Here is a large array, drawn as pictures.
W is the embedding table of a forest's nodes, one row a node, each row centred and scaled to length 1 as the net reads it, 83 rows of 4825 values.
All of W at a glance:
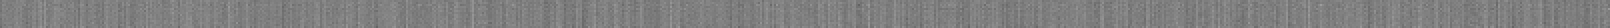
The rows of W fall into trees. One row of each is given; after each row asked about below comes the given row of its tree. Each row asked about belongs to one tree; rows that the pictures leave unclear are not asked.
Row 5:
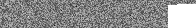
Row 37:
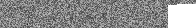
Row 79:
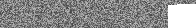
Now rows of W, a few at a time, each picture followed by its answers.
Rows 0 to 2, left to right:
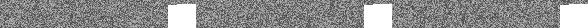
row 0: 37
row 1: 37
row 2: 37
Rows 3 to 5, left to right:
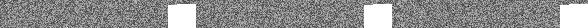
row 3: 79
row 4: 79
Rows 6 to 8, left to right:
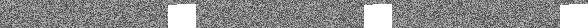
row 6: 79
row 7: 37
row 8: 37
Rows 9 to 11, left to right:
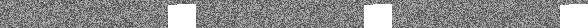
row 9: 79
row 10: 79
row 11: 37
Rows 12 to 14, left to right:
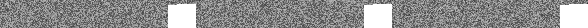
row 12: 5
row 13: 79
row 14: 79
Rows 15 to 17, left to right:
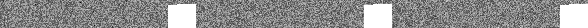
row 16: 5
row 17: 5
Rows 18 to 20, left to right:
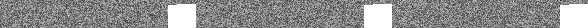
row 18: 79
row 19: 37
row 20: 37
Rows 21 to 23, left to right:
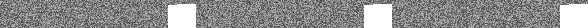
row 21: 79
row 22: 79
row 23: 79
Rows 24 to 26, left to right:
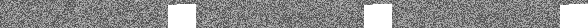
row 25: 37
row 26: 37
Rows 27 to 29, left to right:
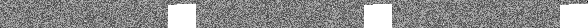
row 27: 37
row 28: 37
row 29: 5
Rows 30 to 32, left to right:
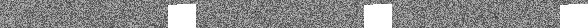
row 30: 37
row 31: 79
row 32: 37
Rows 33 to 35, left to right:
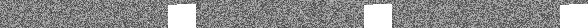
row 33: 79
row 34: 79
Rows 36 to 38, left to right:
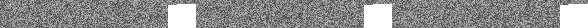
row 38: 37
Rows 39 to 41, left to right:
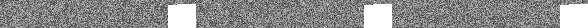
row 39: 79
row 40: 5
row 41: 37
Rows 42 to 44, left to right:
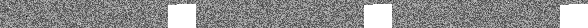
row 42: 5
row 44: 37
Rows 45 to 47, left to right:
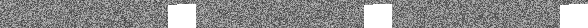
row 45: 79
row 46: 37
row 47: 37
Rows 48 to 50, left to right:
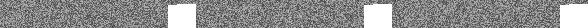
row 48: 37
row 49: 79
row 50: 79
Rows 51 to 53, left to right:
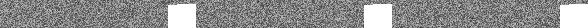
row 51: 37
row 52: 79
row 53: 37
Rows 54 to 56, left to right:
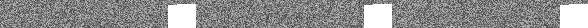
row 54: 79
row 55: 37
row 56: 37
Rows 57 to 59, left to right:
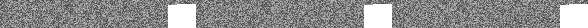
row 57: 79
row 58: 79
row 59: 79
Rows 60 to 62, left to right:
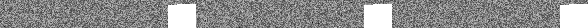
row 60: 79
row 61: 5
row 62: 79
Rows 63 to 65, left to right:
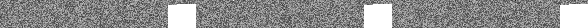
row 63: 79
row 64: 37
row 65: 37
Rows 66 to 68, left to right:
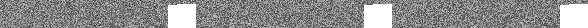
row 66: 37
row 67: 37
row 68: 37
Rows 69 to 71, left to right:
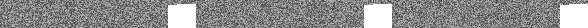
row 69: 79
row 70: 79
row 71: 37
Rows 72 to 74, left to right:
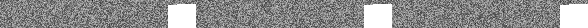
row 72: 79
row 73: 79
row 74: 37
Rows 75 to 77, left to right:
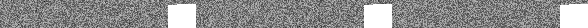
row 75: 79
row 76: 79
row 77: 37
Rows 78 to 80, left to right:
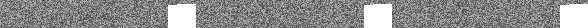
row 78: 37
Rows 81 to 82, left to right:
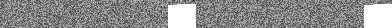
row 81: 79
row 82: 79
